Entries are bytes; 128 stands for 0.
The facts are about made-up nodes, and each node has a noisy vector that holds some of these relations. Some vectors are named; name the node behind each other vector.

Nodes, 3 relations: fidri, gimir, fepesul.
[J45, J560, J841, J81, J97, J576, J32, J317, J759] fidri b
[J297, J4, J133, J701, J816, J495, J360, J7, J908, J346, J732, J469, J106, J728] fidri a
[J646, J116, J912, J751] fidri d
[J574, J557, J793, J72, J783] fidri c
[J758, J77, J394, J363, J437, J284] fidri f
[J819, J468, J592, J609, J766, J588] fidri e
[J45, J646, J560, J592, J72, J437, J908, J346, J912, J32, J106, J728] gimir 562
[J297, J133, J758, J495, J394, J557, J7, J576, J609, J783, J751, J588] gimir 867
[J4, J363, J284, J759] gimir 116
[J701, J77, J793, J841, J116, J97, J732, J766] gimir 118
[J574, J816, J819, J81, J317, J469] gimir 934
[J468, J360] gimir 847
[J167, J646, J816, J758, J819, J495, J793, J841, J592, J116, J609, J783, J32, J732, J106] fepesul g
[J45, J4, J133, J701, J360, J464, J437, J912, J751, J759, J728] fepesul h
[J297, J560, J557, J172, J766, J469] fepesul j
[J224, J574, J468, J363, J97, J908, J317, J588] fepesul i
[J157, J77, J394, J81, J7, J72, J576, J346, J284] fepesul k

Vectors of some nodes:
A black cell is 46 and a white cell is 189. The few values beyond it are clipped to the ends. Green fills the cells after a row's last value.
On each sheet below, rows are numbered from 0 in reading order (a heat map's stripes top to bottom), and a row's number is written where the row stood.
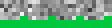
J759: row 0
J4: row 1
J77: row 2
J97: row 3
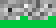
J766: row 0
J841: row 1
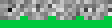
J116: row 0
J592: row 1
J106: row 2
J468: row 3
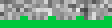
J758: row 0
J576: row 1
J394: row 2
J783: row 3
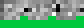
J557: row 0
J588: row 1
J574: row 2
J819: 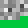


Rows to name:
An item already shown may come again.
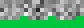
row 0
J588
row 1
J912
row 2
J106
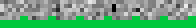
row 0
J758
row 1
J224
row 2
J72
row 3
J728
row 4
J574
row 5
J167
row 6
J32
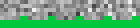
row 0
J363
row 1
J7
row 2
J908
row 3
J592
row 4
J81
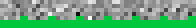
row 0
J133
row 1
J45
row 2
J297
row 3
J728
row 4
J360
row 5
J172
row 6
J469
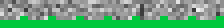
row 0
J751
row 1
J701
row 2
J464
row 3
J346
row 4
J77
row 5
J793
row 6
J437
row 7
J495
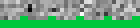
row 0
J157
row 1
J574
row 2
J588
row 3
J360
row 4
J560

